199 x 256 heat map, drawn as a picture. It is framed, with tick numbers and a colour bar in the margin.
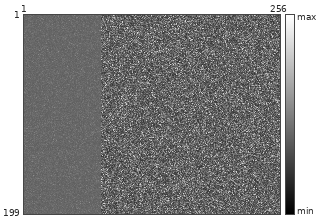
Seam: vertical, 30% of the way across, the left part calmer. Average level on the scale: 40%. Grain: fine. Slope: none. Mirror symmetry: none. Odd rows or columns: none.
